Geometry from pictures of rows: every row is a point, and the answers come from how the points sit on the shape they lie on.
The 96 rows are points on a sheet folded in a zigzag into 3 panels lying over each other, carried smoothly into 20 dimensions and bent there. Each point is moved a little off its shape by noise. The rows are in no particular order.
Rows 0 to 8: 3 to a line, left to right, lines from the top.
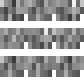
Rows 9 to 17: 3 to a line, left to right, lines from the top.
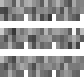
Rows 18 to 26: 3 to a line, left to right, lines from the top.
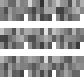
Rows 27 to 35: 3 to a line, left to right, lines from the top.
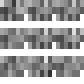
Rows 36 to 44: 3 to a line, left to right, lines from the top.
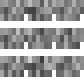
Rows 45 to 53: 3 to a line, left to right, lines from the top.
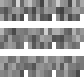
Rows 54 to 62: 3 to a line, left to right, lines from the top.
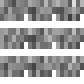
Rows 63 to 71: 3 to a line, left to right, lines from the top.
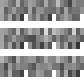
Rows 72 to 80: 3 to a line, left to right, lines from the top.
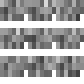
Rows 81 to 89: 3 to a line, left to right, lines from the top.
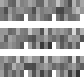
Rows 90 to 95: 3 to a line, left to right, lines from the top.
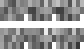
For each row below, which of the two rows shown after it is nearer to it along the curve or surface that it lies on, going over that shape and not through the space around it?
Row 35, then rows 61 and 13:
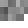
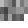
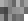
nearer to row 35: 13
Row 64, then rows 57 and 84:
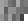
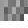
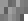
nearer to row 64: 84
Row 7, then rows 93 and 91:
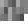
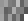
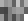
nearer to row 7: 93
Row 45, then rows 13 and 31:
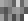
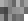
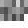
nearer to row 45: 31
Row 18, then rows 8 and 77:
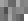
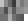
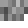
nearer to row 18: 8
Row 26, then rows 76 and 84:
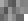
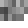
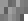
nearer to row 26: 84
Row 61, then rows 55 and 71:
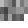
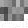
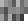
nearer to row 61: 55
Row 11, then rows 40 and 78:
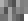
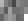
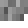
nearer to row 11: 40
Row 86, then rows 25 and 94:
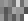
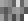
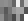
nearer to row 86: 94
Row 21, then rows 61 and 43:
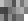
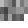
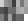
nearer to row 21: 43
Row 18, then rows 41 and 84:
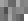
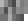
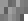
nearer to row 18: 84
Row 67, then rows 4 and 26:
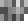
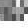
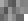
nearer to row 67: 4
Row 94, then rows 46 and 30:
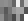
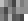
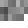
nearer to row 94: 30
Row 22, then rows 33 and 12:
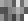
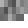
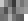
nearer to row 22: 33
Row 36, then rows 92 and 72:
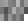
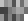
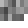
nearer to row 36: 92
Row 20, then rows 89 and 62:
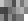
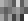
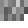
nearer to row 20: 62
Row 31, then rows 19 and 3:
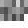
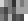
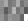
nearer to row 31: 3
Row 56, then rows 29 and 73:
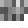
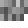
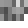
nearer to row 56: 29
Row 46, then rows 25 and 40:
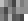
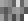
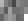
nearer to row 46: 40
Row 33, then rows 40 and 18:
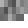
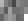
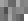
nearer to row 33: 18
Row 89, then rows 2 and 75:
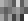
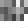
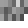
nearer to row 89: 75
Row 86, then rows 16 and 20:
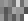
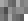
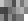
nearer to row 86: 20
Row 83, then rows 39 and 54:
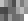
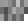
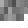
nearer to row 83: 39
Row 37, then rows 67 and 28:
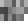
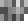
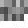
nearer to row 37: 67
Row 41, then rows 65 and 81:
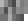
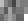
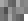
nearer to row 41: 65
